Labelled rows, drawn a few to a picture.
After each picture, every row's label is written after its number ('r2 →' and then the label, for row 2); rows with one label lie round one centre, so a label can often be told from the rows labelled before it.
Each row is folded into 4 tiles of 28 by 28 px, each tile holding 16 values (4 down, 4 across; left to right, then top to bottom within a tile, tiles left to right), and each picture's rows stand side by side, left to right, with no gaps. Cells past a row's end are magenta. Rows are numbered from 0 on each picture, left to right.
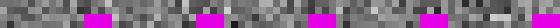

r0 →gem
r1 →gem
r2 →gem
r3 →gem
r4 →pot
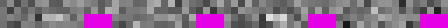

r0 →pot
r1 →gem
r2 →pot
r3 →gem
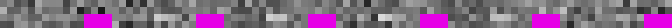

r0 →gem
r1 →pot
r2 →pot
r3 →pot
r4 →pot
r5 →gem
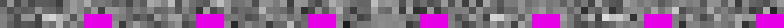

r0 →pot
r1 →gem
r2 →gem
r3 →gem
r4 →pot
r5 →pot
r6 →gem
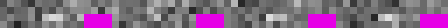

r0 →pot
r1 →gem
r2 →pot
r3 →pot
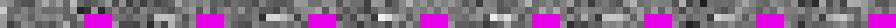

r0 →gem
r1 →pot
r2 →pot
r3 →pot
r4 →pot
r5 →pot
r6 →pot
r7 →pot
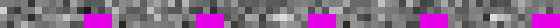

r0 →gem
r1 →gem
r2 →pot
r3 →gem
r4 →pot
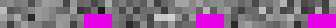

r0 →gem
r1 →pot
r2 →gem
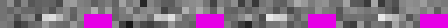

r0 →pot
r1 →pot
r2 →pot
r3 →pot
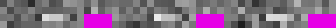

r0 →pot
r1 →pot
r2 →pot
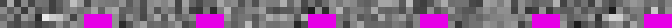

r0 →pot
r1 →gem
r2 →gem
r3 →gem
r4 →gem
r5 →pot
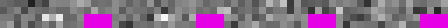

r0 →pot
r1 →pot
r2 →gem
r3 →gem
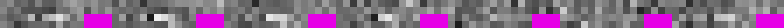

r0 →pot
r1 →pot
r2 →pot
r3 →pot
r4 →gem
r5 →gem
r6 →pot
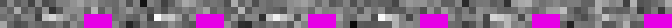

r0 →pot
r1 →pot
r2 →pot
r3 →pot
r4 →pot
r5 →gem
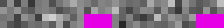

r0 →pot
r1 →gem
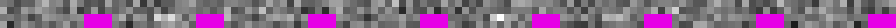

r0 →gem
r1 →pot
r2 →gem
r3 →gem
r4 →pot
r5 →pot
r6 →gem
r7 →gem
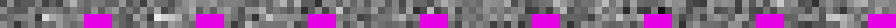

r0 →pot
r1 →pot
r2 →gem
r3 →gem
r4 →gem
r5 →gem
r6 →gem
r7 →pot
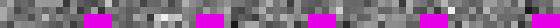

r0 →gem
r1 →pot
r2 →gem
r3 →gem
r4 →gem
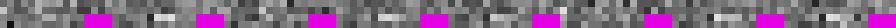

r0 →gem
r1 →pot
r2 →gem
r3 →pot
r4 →pot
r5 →gem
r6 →pot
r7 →pot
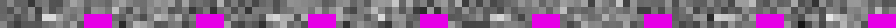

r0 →pot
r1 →gem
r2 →pot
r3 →gem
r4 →pot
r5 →gem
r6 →pot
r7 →pot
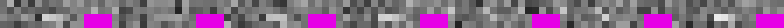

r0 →pot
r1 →gem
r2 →pot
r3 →pot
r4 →gem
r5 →gem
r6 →pot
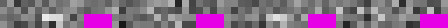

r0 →pot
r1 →gem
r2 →pot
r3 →gem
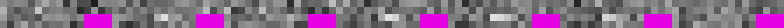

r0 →gem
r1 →pot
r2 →gem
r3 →pot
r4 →pot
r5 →pot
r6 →gem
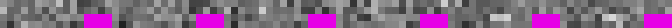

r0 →gem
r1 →gem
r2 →gem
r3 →gem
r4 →pot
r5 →pot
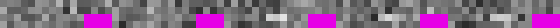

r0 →gem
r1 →gem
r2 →pot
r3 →pot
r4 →pot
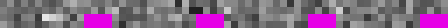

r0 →pot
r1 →gem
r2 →gem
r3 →gem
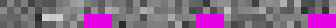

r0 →pot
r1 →gem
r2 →gem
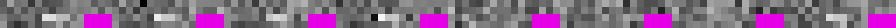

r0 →pot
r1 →pot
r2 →pot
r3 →pot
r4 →gem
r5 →gem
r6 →gem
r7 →pot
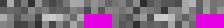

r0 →pot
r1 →pot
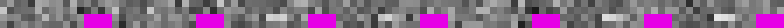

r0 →gem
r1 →gem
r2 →pot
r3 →pot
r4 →gem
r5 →pot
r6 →pot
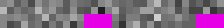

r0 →gem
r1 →gem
